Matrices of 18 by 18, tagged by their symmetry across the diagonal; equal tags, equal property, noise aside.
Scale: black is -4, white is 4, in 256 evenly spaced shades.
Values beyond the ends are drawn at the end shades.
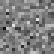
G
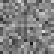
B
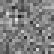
B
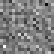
B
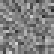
B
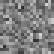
B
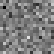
G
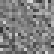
B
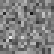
G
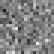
G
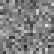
B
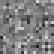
B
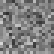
G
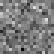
G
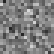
B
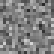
B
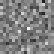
G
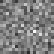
G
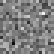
B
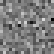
G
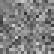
B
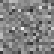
G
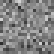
G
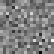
B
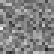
G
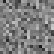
G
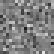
B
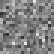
G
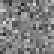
B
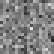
G
